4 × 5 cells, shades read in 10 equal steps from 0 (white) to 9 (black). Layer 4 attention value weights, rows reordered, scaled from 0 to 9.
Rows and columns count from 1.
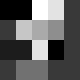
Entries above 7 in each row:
2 0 3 0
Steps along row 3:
same down up down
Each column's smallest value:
7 2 0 1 7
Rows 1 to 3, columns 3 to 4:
0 1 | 3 4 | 1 9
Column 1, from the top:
9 7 8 7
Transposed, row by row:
9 7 8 7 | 9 2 8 5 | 0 3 1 5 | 1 4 9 7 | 7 7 7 7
